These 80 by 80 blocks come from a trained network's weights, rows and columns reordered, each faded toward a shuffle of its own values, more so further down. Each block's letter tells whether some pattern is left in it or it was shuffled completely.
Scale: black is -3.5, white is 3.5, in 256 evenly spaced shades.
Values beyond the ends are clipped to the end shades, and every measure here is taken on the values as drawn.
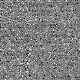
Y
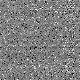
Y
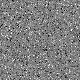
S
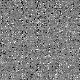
Y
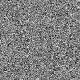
Y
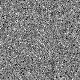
S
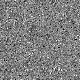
Y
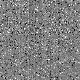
Y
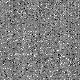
Y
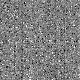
Y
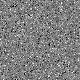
S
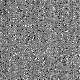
Y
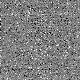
Y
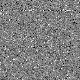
Y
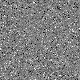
S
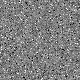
S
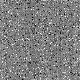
Y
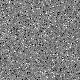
S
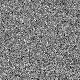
S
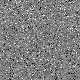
S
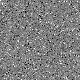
S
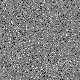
S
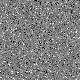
S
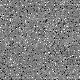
Y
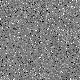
S
